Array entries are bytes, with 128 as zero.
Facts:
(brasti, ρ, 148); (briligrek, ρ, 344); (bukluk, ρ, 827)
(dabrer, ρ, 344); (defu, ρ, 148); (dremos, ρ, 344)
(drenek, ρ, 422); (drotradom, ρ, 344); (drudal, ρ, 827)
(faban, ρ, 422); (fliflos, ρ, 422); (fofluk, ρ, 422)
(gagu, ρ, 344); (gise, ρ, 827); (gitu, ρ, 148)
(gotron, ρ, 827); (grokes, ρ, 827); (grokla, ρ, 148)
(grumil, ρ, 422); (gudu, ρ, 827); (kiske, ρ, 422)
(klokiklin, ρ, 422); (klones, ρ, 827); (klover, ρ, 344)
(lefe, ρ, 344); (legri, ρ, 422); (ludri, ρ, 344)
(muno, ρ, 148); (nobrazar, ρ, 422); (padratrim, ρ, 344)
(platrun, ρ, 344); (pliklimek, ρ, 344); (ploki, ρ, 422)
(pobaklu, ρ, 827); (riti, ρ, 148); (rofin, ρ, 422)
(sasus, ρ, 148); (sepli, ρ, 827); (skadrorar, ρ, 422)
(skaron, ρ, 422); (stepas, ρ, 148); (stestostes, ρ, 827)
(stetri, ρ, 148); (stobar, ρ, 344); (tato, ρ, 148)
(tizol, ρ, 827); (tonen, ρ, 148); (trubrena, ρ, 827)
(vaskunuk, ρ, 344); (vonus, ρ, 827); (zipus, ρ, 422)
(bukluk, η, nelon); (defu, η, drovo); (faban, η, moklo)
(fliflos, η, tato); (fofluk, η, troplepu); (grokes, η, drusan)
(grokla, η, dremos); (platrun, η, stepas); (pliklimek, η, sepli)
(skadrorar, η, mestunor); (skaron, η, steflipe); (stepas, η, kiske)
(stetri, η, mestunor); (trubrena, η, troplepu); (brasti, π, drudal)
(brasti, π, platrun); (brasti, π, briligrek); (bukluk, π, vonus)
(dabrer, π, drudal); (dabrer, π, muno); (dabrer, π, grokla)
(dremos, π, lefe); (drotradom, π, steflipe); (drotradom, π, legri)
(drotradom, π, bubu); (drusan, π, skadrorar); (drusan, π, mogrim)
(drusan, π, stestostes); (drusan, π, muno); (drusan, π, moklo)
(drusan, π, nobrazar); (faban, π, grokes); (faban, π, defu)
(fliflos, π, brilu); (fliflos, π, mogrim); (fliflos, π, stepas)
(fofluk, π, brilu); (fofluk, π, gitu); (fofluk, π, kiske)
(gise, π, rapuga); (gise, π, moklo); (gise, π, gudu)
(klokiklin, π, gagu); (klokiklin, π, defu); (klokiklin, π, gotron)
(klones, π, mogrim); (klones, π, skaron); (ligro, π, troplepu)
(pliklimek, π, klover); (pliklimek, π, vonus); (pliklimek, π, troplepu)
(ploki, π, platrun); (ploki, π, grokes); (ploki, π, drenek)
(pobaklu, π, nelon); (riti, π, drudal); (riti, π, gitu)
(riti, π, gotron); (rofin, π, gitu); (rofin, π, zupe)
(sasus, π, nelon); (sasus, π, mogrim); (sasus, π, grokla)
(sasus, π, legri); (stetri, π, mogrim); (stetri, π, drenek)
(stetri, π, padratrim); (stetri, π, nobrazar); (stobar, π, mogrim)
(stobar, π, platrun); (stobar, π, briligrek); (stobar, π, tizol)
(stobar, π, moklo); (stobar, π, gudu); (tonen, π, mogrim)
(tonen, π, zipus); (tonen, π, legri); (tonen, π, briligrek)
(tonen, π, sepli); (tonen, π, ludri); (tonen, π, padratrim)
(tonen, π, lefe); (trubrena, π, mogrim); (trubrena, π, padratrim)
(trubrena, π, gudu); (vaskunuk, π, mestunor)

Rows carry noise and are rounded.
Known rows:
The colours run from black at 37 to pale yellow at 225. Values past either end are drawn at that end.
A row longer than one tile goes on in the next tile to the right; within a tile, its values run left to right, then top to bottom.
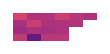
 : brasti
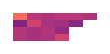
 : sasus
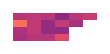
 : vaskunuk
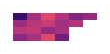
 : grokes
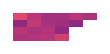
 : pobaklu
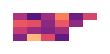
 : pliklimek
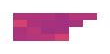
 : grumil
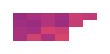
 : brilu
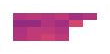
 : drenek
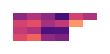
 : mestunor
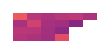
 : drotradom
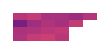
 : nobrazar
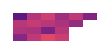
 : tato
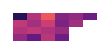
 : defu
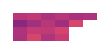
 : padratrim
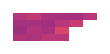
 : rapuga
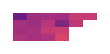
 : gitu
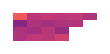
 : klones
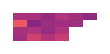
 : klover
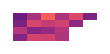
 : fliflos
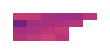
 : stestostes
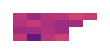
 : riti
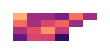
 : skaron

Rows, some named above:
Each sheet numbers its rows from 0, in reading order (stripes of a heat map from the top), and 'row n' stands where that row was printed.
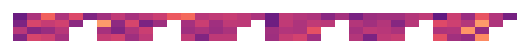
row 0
fliflos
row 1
kiske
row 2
stobar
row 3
moklo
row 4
gotron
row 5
dremos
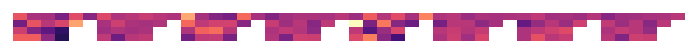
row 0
stetri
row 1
brasti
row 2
steflipe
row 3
gagu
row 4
stepas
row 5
legri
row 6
mogrim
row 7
gagu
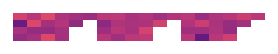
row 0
drusan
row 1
tizol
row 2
riti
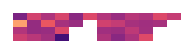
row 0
platrun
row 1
rofin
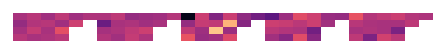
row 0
briligrek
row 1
muno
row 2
grokla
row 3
faban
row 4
ploki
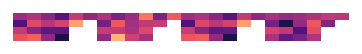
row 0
skadrorar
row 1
sepli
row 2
skadrorar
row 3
troplepu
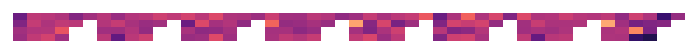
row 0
moklo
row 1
riti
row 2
drusan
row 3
ligro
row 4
kiske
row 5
fliflos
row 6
brasti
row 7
bukluk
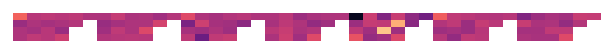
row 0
klones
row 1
gudu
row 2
dabrer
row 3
bubu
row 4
grokla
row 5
gise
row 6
zupe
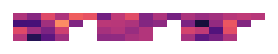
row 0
fofluk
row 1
drovo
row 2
troplepu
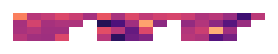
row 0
tonen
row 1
trubrena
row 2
nelon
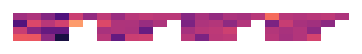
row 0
skadrorar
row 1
klokiklin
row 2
drudal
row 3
sasus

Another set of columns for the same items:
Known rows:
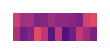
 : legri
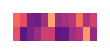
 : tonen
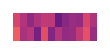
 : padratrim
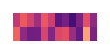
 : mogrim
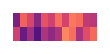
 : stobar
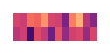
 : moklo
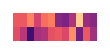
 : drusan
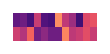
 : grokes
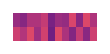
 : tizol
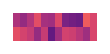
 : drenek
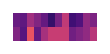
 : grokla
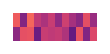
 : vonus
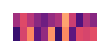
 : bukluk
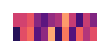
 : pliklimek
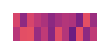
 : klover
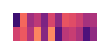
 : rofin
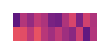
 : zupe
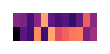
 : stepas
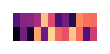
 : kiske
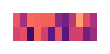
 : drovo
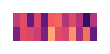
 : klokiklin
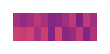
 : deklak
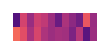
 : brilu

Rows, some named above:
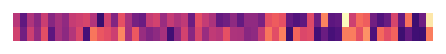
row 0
briligrek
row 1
gitu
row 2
muno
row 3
skadrorar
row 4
skadrorar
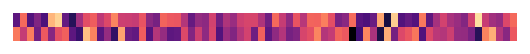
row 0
stetri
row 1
nelon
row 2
briligrek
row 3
gise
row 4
platrun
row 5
ploki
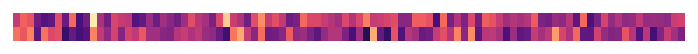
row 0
skadrorar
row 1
muno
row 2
ploki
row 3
drotradom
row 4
nelon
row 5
rofin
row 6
dabrer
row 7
legri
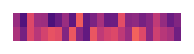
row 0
drudal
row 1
gotron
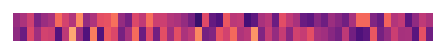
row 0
brasti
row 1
ligro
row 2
defu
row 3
muno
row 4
sasus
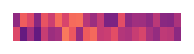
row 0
stobar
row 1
gagu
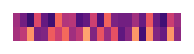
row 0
defu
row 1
fliflos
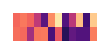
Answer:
mestunor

